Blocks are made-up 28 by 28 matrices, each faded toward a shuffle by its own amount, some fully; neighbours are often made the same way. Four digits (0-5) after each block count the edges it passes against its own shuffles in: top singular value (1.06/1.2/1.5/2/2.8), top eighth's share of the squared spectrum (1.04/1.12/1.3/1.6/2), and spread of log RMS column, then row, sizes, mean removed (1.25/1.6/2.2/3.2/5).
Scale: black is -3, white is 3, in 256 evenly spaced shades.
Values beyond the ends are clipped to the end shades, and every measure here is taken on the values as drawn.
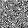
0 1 0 0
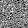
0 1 0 0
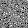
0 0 0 0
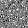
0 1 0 0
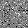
2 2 0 1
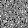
1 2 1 0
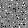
0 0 0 0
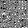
3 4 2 1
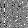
3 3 1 0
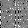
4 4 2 0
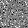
0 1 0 0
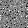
0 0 0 0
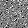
0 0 0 0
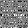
3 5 1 3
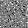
0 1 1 0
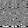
3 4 0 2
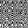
4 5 3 1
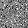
1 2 0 1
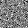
0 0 0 0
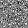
2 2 1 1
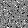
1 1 0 0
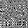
3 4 1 2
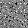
1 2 0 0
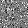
2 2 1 0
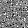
0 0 0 0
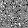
1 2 1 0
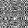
4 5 2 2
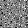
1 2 0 0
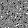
1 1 0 0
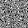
3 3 0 1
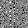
2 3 2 0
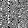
2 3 2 0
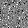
1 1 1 0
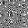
3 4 1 1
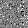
2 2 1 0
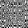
3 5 3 2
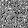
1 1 0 0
